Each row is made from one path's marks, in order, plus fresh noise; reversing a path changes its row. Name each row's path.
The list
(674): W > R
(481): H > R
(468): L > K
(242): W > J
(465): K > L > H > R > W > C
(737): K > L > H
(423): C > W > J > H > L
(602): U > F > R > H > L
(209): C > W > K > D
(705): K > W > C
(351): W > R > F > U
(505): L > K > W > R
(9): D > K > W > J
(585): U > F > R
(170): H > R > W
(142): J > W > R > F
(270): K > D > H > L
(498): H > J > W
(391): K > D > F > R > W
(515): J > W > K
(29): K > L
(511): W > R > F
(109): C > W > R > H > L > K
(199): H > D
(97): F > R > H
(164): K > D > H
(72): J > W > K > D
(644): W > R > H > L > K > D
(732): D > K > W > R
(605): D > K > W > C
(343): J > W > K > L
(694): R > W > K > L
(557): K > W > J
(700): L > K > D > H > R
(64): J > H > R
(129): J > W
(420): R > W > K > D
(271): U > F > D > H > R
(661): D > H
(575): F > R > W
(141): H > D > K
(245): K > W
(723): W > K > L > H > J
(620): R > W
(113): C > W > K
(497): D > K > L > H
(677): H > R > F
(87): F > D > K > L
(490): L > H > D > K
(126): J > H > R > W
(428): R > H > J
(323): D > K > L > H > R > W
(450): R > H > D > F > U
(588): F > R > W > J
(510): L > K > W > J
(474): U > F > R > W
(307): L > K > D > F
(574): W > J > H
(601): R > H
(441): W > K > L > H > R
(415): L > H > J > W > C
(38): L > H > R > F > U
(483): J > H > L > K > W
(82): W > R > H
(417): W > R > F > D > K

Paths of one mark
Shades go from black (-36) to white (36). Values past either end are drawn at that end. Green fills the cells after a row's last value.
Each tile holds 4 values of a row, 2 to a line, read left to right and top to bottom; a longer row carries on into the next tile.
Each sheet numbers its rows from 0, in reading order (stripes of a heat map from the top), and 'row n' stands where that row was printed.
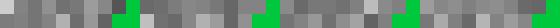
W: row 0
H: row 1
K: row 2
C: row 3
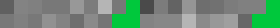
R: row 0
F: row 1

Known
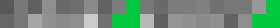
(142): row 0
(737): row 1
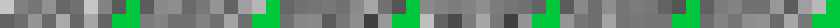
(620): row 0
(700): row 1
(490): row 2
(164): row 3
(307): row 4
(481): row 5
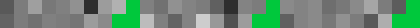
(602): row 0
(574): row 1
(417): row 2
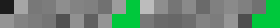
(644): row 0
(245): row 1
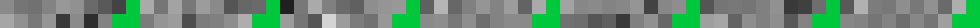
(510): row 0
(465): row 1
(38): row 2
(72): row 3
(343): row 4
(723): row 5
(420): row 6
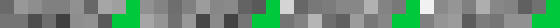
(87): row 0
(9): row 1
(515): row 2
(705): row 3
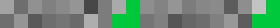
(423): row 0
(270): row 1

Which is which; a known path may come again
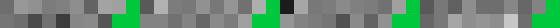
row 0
(87)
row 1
(420)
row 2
(644)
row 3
(142)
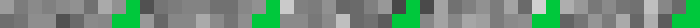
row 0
(674)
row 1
(97)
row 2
(129)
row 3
(199)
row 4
(391)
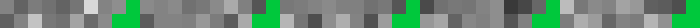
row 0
(468)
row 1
(417)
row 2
(661)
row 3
(723)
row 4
(415)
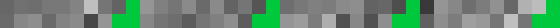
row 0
(141)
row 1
(483)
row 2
(588)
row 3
(271)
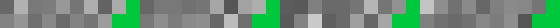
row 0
(209)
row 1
(64)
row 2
(109)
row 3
(245)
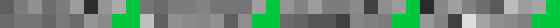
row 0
(441)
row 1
(737)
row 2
(694)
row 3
(450)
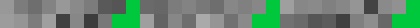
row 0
(557)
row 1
(601)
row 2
(343)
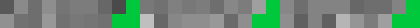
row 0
(307)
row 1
(497)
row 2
(82)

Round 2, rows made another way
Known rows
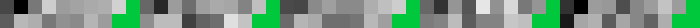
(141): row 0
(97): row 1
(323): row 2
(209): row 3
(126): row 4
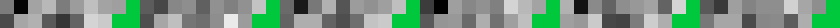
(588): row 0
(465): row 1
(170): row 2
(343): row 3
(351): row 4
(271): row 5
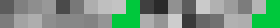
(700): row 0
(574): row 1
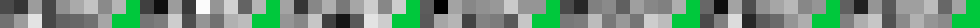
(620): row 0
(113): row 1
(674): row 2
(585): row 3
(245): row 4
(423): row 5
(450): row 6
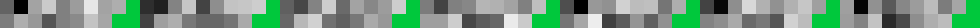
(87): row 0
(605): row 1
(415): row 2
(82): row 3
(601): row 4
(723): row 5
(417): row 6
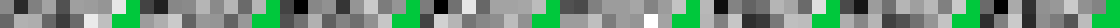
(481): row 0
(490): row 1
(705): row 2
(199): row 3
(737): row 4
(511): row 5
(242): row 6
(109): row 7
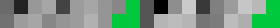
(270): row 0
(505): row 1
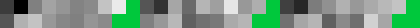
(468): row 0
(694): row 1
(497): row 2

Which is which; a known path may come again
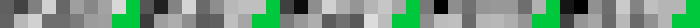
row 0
(415)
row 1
(9)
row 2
(723)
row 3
(38)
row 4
(515)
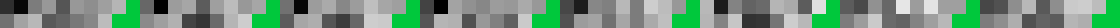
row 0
(498)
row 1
(575)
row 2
(588)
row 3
(474)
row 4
(72)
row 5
(511)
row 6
(420)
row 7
(441)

